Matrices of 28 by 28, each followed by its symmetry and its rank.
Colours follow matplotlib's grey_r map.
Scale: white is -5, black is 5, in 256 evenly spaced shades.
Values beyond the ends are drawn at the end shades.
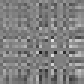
antisymmetric, rank two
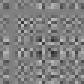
symmetric, rank two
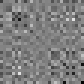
symmetric, rank three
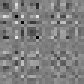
symmetric, rank three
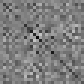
symmetric, rank five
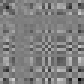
symmetric, rank two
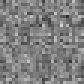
neither, rank five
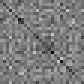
symmetric, rank five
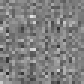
neither, rank five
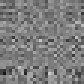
neither, rank five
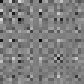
symmetric, rank three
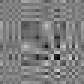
symmetric, rank two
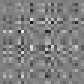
antisymmetric, rank two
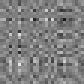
antisymmetric, rank two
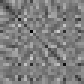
symmetric, rank five
